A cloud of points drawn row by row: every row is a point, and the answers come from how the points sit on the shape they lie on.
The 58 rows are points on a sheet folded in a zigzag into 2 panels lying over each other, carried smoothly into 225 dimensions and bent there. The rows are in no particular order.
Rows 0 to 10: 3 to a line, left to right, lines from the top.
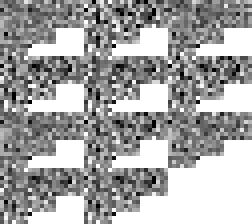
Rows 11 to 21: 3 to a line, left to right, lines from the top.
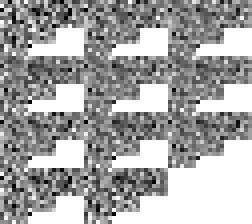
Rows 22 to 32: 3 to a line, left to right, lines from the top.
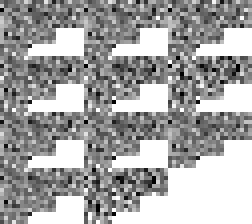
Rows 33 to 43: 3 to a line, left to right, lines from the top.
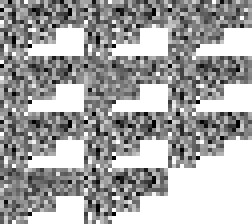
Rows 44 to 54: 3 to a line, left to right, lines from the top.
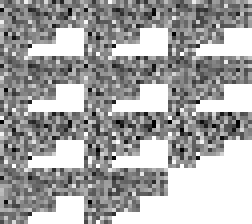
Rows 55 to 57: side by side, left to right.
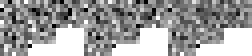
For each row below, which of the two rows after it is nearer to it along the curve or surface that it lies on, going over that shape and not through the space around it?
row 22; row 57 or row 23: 57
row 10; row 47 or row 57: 47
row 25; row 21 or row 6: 21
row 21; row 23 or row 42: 42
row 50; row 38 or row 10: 38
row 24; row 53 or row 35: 35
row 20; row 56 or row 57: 57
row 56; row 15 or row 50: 15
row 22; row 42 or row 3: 42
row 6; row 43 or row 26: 26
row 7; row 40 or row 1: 1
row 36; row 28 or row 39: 39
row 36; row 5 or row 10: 5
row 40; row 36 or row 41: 36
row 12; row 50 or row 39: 50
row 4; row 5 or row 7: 7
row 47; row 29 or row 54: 54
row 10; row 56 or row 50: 56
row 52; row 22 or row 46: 22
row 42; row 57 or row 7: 57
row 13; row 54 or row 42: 54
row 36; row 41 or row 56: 41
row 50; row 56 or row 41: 41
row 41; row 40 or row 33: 33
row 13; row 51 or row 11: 51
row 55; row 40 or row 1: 1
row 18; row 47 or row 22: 22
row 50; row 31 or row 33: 33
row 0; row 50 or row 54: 54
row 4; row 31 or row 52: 31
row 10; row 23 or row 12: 23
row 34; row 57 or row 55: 55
